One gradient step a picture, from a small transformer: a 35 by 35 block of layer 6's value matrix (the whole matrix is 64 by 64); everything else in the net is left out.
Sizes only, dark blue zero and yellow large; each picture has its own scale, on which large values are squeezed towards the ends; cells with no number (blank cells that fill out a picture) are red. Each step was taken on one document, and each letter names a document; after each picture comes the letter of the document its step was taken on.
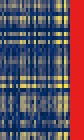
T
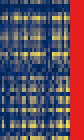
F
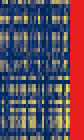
F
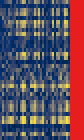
F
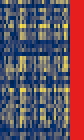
T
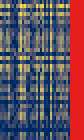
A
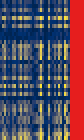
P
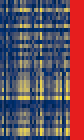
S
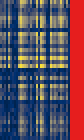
A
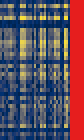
T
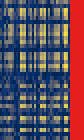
T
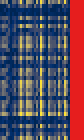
P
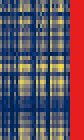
A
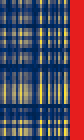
P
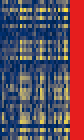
T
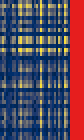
P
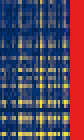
P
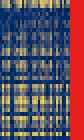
S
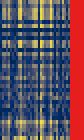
S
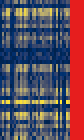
S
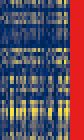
F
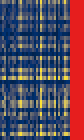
P
